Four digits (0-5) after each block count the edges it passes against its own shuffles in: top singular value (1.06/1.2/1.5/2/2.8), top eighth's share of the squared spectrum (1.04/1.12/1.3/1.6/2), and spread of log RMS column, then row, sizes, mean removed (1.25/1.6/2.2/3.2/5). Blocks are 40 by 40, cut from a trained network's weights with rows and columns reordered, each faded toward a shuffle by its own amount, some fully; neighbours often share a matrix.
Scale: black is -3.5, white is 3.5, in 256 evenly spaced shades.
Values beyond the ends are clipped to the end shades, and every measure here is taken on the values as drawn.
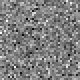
0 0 0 0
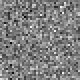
1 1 1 0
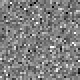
0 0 0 0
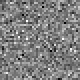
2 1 0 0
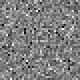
0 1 0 0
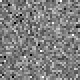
0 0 0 0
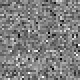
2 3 1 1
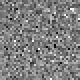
1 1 0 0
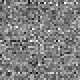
3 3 0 2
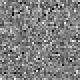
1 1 0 0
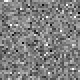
0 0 0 0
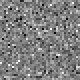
0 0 0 0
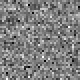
1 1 0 0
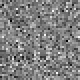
2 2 0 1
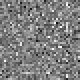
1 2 1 0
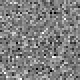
2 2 0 1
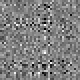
4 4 2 2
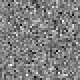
1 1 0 0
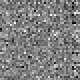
2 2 2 1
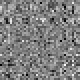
3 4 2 2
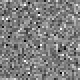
1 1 0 1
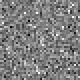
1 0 0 0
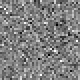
2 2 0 0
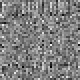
3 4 2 1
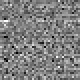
3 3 1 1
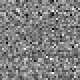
3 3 1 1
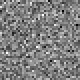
2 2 0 0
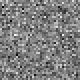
0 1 0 0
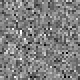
2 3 1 1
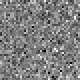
2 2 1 0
